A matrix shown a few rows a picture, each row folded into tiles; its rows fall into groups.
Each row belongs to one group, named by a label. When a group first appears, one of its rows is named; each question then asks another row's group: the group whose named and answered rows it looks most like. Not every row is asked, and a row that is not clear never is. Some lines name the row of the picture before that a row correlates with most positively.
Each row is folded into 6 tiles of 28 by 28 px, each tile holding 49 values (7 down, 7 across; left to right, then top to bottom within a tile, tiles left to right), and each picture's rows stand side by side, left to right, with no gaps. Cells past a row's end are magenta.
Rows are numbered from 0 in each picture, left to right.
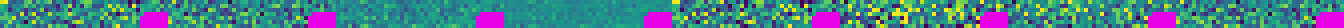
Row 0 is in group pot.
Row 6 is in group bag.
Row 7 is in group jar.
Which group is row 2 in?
jar
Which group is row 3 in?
jar
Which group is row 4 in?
pot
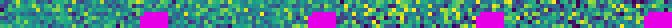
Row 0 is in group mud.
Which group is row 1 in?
bag
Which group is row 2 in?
bag
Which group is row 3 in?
pot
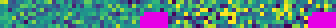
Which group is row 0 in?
pot
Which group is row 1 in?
bag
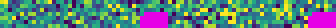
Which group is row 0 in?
pot
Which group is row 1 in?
bag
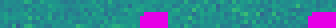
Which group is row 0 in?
jar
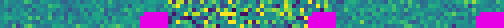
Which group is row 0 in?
jar
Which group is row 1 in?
bag
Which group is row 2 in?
mud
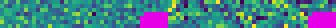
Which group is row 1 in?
pot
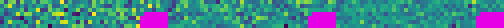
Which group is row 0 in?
bag
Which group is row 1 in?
mud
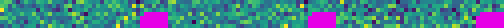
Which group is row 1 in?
pot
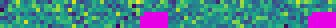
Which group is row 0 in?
mud
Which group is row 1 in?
mud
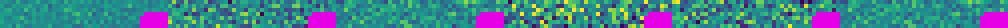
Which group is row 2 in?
mud
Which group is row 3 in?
bag
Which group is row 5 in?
mud
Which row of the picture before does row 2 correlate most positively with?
1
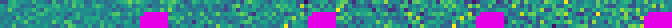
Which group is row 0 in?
mud
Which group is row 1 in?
pot
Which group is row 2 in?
pot
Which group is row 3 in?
bag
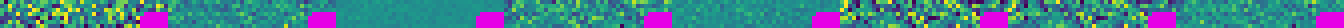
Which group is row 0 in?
bag
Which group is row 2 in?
jar
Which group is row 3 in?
mud
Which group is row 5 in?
pot
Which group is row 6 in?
pot
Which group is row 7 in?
mud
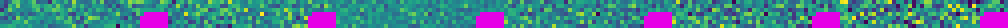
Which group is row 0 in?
mud
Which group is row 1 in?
bag
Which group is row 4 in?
jar
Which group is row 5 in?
pot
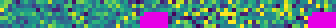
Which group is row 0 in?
pot
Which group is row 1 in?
bag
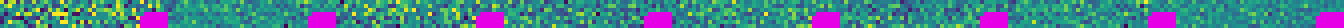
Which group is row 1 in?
mud
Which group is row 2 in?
bag
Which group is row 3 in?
jar
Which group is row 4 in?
bag
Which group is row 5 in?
jar
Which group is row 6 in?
mud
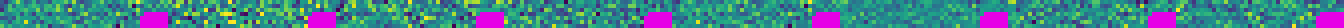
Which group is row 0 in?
mud
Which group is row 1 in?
bag
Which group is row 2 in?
mud
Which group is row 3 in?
jar
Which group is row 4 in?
mud
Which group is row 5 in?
pot
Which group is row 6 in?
pot
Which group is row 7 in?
pot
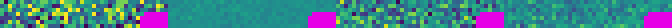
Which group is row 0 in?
bag
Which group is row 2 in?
jar
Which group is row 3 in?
jar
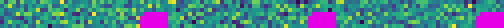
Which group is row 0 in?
bag
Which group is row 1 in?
pot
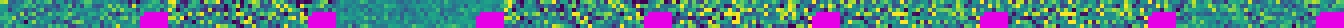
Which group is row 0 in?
pot
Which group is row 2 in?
jar
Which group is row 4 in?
bag
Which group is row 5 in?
bag
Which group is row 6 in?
bag
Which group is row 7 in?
mud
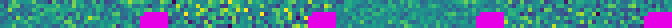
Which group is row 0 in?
mud
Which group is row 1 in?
bag
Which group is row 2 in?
mud
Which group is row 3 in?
jar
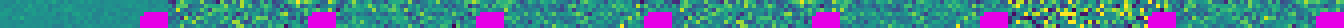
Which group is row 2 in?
mud
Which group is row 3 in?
pot
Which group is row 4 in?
mud
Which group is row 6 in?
bag
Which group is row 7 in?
mud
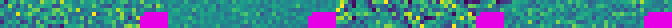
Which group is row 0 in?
bag
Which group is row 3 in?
mud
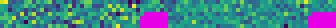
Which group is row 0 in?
pot
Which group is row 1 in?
mud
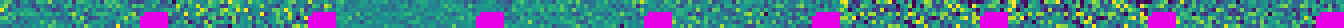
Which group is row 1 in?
bag
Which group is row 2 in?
pot
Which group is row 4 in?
jar
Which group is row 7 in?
jar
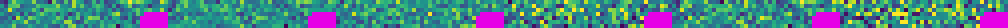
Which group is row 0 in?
mud
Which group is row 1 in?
mud
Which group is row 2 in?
bag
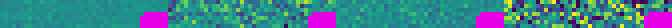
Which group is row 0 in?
jar
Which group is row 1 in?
mud
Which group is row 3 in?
pot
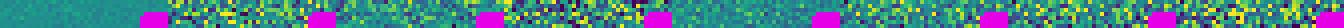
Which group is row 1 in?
bag
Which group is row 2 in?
mud
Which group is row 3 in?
pot
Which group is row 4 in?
jar
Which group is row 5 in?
bag
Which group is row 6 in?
bag
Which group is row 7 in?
bag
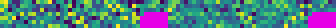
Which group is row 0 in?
pot
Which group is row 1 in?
pot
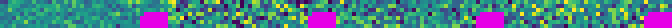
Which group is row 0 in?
mud
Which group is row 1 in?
pot
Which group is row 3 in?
bag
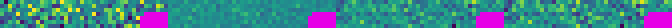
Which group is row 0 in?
bag
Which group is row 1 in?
jar
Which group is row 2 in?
mud
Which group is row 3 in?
mud
